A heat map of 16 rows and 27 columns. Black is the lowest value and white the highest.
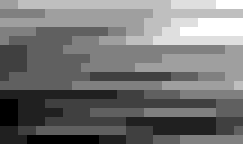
There is an overall slope up to the top right. The middle left is the calmest part. Streaks run across, left to right. The ninth with the highest average is the top right. The bottom left is the ninth with the lowest average.
